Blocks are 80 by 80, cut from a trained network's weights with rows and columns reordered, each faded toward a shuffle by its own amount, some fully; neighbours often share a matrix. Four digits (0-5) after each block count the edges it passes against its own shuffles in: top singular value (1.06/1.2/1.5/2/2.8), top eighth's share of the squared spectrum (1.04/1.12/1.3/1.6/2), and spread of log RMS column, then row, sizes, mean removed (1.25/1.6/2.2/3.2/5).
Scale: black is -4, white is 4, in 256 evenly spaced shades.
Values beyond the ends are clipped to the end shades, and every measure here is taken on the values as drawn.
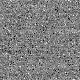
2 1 1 0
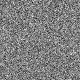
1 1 0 0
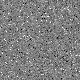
0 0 0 0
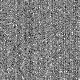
3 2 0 1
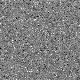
0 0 0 0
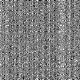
4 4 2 3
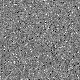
0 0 0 0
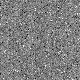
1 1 0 0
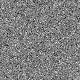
0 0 0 0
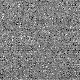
2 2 2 0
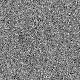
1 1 0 0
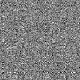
3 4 2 2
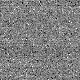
2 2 1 0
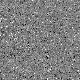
1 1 1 0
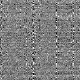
3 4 4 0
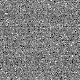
2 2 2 0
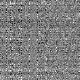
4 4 3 1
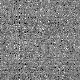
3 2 2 0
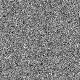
0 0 0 0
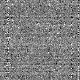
3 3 3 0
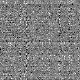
3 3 3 0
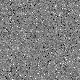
0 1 0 0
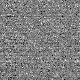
3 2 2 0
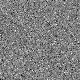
1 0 0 0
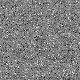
1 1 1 0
